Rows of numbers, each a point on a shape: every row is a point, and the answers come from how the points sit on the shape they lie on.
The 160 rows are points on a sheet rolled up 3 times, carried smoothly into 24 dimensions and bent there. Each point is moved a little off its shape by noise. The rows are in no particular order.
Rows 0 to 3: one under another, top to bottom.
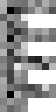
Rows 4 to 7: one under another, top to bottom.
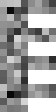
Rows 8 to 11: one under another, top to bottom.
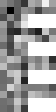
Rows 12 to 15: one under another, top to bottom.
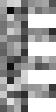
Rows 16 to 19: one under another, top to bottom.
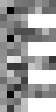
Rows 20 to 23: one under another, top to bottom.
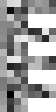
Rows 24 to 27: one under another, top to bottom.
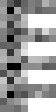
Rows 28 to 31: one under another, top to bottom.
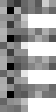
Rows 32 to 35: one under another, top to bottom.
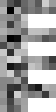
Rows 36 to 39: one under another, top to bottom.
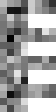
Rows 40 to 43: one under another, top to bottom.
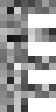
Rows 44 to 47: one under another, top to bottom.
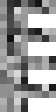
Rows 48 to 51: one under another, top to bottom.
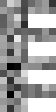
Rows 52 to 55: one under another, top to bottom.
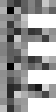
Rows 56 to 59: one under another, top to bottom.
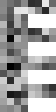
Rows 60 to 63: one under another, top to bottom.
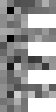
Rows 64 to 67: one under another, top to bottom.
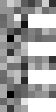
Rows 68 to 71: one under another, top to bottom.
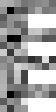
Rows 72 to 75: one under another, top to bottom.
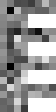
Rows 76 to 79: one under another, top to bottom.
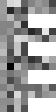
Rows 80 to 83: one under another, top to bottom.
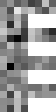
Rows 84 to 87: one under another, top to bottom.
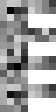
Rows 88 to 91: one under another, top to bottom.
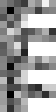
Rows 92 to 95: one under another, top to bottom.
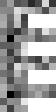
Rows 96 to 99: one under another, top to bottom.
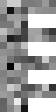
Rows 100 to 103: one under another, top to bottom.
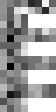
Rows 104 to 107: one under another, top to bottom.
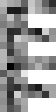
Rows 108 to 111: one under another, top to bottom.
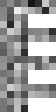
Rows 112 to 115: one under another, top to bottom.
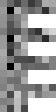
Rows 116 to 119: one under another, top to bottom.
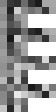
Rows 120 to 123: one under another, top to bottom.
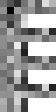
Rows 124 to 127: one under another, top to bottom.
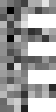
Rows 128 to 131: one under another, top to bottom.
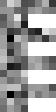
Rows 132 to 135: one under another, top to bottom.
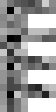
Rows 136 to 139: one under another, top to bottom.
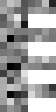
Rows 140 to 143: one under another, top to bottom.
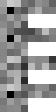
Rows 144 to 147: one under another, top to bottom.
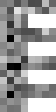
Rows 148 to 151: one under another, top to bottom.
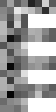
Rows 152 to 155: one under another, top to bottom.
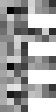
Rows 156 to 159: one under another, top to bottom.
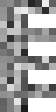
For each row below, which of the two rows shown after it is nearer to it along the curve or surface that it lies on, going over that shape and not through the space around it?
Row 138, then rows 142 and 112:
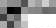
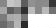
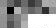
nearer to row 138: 142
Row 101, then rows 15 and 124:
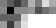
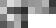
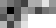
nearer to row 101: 124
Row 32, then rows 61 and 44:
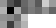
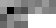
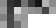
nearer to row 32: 61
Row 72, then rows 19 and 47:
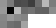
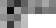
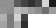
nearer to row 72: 19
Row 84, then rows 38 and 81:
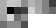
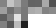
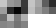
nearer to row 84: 81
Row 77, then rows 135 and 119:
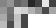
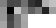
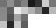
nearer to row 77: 119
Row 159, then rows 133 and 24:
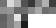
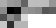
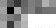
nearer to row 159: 24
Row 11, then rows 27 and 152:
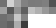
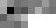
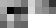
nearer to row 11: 27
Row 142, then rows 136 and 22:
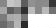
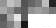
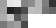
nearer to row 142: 136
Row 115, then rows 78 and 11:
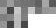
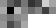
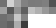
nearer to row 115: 11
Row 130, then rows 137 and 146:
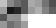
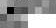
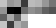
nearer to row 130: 137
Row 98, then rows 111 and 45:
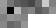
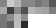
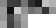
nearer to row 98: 111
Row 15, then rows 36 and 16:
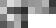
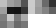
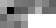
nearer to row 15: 36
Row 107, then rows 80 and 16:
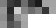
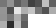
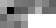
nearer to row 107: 80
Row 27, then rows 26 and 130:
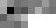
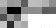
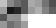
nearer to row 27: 130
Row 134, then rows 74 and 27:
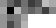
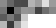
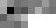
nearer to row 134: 27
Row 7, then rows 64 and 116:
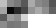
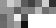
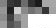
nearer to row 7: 64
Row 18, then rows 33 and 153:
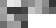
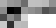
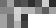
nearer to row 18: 33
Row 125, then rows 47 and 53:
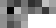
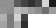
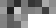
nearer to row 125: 53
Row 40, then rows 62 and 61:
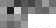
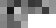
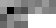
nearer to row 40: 61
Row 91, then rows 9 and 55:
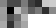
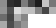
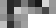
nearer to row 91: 55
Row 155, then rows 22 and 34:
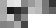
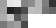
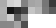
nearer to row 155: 34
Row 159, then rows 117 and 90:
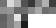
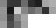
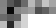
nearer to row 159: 117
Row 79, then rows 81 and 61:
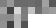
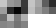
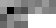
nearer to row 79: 61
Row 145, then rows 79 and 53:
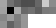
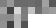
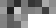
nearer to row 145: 79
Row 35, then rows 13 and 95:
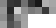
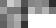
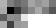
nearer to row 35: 13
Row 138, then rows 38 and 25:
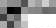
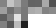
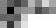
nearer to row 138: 25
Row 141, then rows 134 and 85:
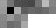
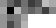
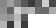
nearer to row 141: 85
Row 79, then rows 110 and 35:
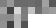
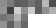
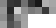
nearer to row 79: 110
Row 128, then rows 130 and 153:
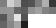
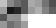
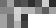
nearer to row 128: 153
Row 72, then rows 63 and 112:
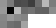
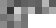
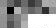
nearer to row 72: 63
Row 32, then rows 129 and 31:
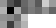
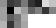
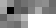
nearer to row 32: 31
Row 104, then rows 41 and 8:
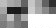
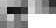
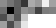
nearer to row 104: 41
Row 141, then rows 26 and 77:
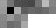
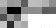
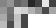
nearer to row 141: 77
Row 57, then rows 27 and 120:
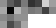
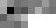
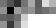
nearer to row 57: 27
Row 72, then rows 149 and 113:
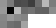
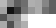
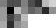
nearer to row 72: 149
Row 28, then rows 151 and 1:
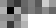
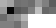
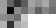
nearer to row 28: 1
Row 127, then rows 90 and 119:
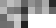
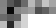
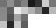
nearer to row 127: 119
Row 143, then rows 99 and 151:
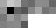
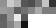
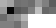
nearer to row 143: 151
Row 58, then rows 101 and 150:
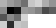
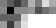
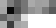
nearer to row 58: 101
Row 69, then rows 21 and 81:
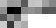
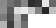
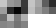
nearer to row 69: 81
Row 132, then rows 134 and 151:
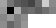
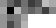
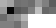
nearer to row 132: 151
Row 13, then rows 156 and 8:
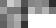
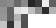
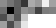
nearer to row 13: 156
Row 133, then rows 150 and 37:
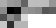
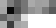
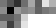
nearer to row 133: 37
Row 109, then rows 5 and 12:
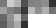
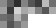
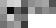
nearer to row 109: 12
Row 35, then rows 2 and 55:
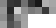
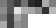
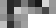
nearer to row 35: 55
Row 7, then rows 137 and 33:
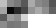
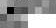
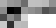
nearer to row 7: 137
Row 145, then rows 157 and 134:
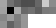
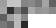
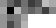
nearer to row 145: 157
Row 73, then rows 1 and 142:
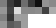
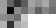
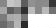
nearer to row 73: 142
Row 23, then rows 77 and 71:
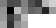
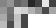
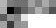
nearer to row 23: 77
